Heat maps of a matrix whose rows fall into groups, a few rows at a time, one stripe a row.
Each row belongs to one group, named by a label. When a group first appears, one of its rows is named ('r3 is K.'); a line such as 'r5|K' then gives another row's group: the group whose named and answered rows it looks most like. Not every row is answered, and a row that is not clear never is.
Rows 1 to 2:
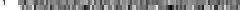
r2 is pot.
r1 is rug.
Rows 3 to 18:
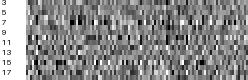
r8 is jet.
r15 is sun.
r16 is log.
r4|pot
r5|pot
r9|jet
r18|pot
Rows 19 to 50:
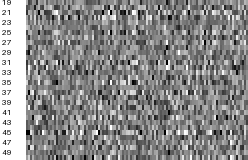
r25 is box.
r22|jet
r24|pot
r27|box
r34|jet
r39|rug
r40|pot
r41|jet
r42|rug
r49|jet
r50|sun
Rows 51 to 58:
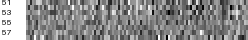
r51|jet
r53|jet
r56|sun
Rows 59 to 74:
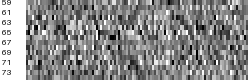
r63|log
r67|log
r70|log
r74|box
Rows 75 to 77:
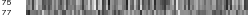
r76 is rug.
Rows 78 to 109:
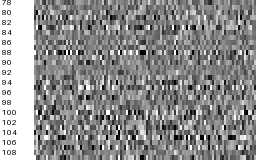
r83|pot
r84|rug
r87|box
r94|rug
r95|log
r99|log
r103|rug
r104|box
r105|jet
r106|pot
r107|sun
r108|rug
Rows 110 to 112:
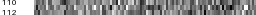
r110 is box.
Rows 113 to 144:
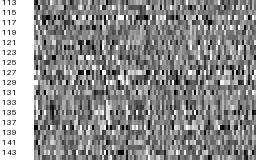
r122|sun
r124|log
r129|pot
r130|jet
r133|pot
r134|pot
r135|rug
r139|log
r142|log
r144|sun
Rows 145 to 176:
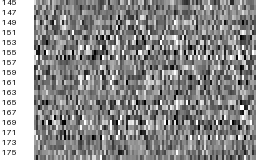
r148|box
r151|rug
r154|log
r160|log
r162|log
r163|jet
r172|sun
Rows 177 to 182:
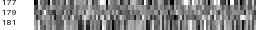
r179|log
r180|rug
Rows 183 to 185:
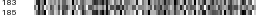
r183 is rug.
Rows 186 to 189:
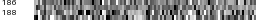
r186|sun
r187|rug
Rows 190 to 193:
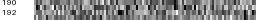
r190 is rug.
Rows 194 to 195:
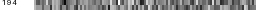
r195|pot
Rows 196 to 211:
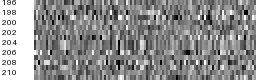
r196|sun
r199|jet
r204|box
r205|box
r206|pot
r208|jet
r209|box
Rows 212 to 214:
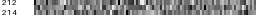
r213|log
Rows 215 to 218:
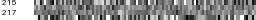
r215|rug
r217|jet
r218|pot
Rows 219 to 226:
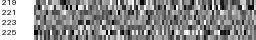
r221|box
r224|log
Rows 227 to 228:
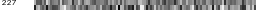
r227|rug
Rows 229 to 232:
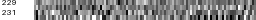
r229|jet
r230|sun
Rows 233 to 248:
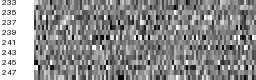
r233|pot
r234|rug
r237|box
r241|sun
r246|pot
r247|jet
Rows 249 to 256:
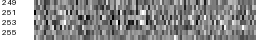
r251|box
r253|box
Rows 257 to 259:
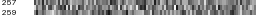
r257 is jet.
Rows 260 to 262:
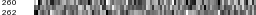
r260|pot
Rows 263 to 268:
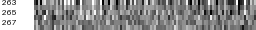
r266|log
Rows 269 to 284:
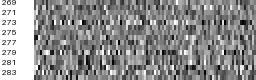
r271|pot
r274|pot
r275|log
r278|sun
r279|rug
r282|pot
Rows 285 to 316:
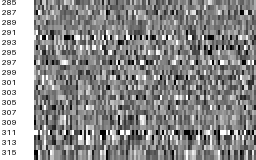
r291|pot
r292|sun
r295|sun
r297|box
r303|log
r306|log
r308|box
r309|box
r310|log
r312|log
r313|log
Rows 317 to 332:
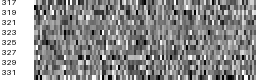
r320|log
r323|sun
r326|pot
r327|rug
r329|log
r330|box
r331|log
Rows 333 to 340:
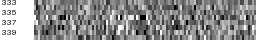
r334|rug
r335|log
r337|pot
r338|jet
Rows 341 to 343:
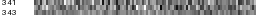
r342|jet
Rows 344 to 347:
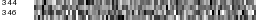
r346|box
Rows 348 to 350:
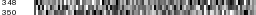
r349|jet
